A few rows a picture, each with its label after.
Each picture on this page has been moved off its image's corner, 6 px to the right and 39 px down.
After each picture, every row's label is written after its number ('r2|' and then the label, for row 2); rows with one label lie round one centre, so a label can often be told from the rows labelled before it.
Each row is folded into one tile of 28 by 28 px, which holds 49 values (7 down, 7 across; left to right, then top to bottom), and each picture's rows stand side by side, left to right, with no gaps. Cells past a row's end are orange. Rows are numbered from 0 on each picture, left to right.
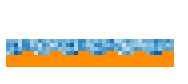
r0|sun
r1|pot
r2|sun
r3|sun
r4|pot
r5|sun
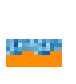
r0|sun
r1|sun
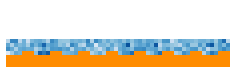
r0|pot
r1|sun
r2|pot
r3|pot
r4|sun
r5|sun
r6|pot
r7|sun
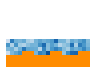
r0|pot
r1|sun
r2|sun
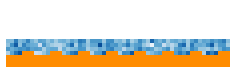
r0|sun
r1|pot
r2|sun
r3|sun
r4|sun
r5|pot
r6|sun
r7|sun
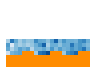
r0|pot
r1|sun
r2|sun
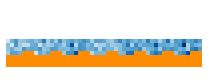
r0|pot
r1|pot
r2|sun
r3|pot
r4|sun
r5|sun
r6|sun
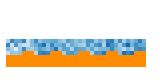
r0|pot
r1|sun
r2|pot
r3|sun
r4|sun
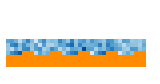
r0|sun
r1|pot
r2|sun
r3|sun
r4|pot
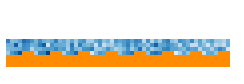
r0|sun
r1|sun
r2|sun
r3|pot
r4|sun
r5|sun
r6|pot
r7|pot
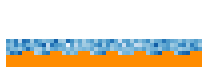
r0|sun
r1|sun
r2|pot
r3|sun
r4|pot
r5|sun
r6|sun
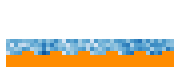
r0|pot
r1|sun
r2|pot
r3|pot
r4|sun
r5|sun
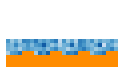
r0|sun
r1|sun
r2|sun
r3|sun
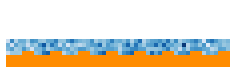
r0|pot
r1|sun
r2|pot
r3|sun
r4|sun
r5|sun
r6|sun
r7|pot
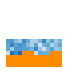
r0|sun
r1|pot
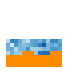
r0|pot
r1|sun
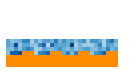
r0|sun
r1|sun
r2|sun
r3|sun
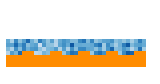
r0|sun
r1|pot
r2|sun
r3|sun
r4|sun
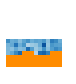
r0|sun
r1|sun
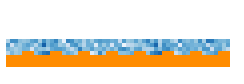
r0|pot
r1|sun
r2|pot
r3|pot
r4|pot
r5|sun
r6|pot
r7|pot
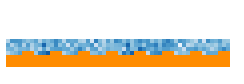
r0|pot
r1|sun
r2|pot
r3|pot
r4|sun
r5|sun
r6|pot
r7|pot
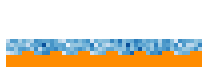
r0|pot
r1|sun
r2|pot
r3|pot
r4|sun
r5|sun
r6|pot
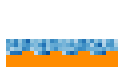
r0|sun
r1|sun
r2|sun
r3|sun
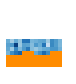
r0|sun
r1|sun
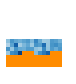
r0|sun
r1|sun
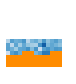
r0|pot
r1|sun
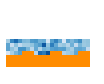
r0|pot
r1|sun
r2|pot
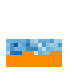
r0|sun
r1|pot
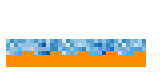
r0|pot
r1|sun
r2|pot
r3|sun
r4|pot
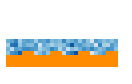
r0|sun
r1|pot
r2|sun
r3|pot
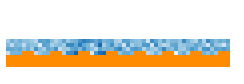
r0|pot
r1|pot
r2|sun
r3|sun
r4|pot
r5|pot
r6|pot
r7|pot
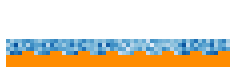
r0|sun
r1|sun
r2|sun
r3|sun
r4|pot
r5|pot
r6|sun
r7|sun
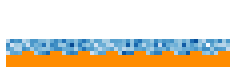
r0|pot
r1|sun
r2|sun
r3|pot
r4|sun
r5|sun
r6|sun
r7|pot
